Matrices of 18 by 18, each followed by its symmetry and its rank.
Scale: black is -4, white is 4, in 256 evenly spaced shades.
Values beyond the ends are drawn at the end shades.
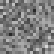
symmetric, full rank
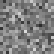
neither, full rank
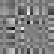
antisymmetric, rank two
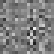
neither, rank three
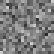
neither, full rank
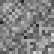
symmetric, full rank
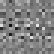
neither, rank three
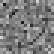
symmetric, full rank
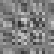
antisymmetric, rank two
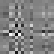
neither, rank two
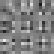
antisymmetric, rank two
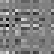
neither, rank two
